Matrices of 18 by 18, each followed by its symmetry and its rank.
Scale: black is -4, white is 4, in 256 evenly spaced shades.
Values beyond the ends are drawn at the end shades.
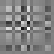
symmetric, rank one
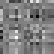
antisymmetric, rank two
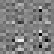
neither, rank two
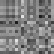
antisymmetric, rank two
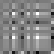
symmetric, rank one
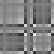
symmetric, rank one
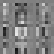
neither, rank two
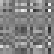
neither, rank two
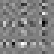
antisymmetric, rank two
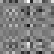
neither, rank two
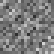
symmetric, full rank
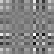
symmetric, rank one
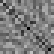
symmetric, full rank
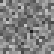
symmetric, full rank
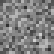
symmetric, full rank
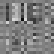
neither, rank two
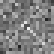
symmetric, full rank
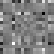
antisymmetric, rank two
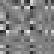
antisymmetric, rank two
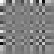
symmetric, rank one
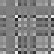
symmetric, rank one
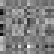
neither, rank two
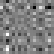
antisymmetric, rank two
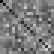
symmetric, full rank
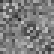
symmetric, full rank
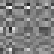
neither, rank two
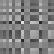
symmetric, rank one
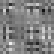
antisymmetric, rank two
